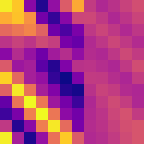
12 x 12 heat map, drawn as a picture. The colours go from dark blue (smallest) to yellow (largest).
Roughest part: bottom left. Ninth with the lowest average: centre. Seam: vertical, 60% of the way across, the right part calmer. Grain: diagonal, down to the right.
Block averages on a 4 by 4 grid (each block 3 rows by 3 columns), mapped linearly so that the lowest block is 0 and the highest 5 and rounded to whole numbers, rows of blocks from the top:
5022 | 2012 | 4012 | 1413
